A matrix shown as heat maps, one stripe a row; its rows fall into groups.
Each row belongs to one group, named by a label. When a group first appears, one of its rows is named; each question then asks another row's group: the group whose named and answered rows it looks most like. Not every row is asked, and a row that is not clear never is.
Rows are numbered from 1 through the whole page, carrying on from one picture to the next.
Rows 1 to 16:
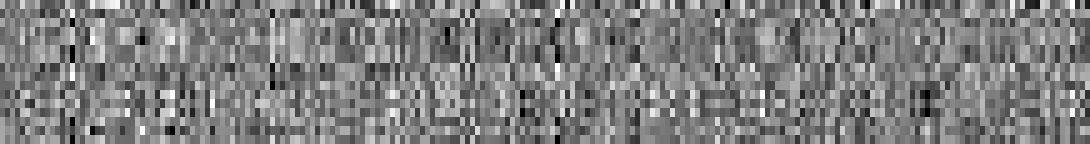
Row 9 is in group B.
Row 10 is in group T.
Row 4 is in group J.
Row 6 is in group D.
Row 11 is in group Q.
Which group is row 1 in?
Q
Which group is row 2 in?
B
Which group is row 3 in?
D
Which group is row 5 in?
J
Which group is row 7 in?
D
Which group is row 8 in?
B
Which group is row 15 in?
T
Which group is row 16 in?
D
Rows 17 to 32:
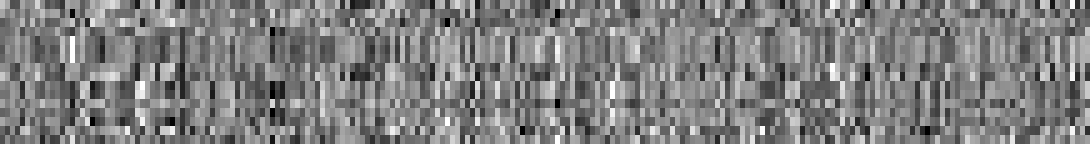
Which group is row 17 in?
Q
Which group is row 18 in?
D
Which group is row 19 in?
J
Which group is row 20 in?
T
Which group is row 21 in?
B
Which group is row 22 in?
B
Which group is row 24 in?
Q
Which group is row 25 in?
Q
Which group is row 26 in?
T
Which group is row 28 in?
D
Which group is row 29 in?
T
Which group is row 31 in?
Q
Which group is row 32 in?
B
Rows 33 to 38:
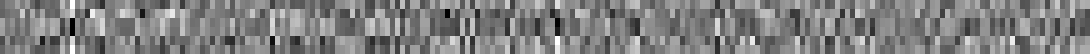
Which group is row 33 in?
B
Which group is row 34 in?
J
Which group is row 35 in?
D
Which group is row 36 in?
D
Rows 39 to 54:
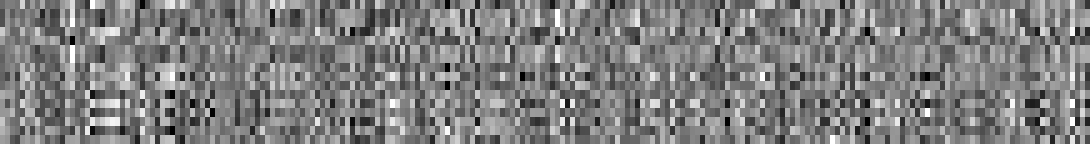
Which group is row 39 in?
J
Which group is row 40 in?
B
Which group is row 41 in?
B
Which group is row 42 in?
Q
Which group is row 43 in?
D
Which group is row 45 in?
B
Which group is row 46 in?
J
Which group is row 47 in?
Q
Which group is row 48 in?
J
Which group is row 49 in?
T
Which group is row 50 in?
Q
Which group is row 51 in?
T
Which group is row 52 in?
Q
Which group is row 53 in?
T
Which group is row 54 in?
Q
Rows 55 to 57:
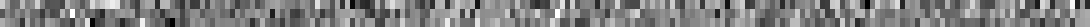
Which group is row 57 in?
T
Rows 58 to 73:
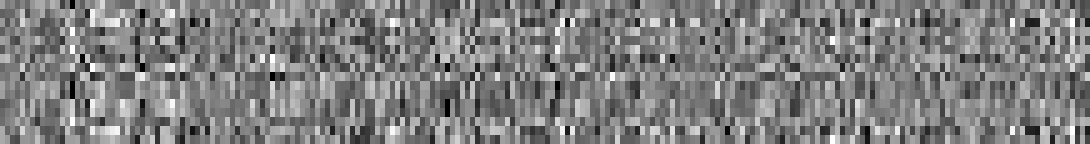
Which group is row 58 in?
D
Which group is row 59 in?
J
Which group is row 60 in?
Q
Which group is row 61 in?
B
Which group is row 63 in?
B
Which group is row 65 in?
J
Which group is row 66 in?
T
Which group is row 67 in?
D
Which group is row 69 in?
J
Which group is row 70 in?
J
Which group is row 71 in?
B
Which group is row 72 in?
Q
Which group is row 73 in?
Q
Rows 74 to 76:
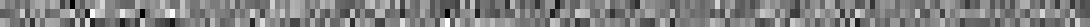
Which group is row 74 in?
D
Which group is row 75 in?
J
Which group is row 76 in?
T
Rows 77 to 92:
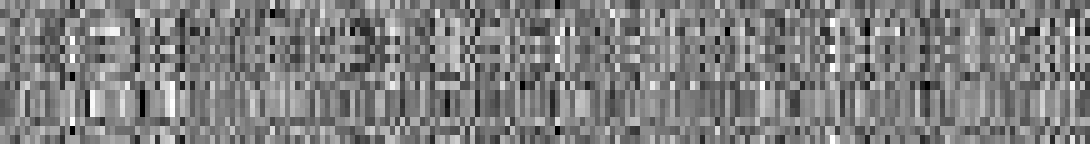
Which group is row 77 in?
D
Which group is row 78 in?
T
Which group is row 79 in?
Q
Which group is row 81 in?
B
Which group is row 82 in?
Q
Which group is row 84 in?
Q
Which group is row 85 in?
D
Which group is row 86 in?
Q
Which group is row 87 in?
J
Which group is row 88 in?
J
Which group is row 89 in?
J
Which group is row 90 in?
B
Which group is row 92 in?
Q
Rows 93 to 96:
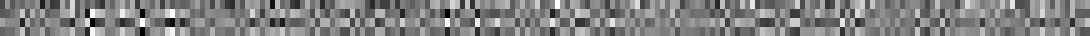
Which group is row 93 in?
B
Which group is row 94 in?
J
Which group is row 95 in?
T
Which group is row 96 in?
J
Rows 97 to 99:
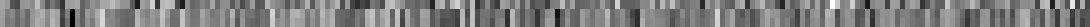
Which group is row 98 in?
D
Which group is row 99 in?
D
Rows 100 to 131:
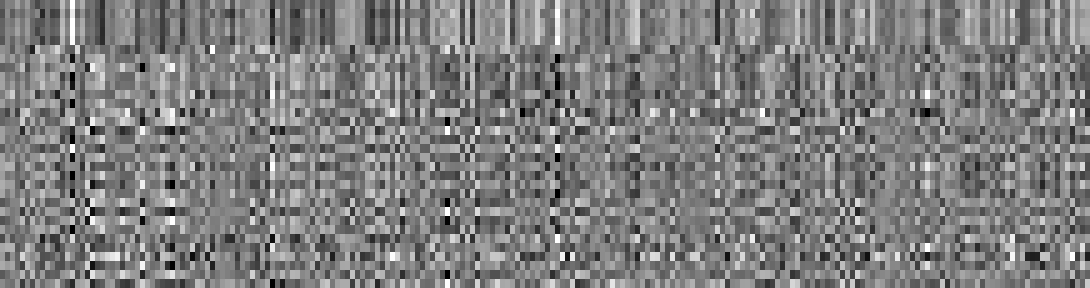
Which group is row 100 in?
B
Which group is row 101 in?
B
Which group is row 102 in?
B
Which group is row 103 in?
B
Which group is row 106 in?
D
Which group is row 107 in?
J
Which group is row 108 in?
D
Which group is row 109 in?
D
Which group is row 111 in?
D
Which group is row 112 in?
Q
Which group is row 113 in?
J
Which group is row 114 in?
T
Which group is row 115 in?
D
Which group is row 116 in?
B
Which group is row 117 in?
D
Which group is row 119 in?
D
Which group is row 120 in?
T
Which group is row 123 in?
T
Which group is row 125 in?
D
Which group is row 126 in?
B
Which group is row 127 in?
T
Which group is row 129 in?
T
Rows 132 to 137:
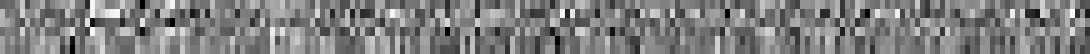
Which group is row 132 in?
J
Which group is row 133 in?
Q
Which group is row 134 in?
T
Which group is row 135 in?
J
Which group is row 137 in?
D
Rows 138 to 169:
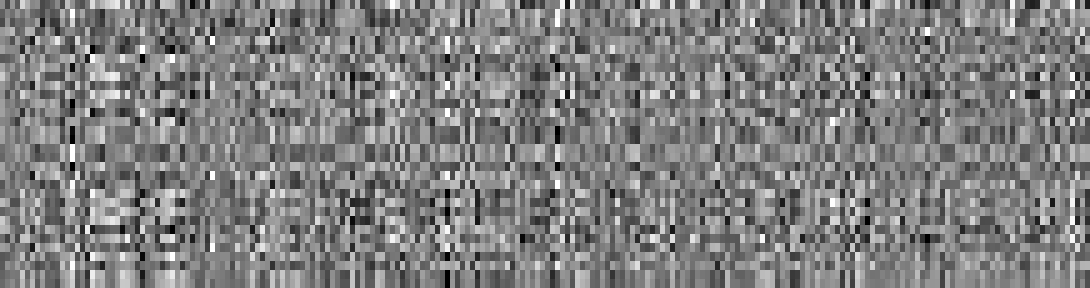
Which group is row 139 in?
B
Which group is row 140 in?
B
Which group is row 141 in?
T
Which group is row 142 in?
T
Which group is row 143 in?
T
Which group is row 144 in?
J
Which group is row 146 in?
Q
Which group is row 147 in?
T
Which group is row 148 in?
Q
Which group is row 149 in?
D
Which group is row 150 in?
T
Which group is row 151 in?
Q
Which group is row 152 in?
D
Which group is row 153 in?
D
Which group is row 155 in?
B
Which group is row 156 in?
D
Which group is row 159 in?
J
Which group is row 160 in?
Q
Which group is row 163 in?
T
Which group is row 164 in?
Q
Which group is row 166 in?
J
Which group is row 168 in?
J
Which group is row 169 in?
J
